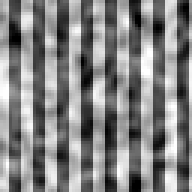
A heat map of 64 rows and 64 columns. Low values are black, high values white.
Slope: none. Lone odd cells: none. Ninth with the highest average: middle left. Stripes: upright, repeating 8 times. Average level on the scale: 50%.
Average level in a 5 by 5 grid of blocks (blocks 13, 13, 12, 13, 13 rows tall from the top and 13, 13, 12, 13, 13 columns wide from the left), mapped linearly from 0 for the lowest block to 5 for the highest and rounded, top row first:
22221 | 33152 | 53232 | 33022 | 33232
